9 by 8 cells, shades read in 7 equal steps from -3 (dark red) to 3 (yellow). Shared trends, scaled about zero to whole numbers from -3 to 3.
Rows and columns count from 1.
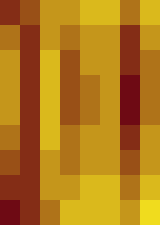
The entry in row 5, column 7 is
-3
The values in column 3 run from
0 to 2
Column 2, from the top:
-1 -2 -2 -2 -2 -2 -2 -2 -2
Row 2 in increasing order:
-2 -2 0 0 1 1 1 1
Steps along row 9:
up up up same same down up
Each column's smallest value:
-3 -2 0 -1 0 1 -3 0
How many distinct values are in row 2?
3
